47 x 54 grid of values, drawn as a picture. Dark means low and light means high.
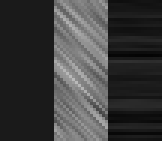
It is made of 1 by 3 panels. Panel 1,1: very low, flat. Panel 1,2: middling, slanting down to the right. Panel 1,3: very low, streaked across, faint in contrast.
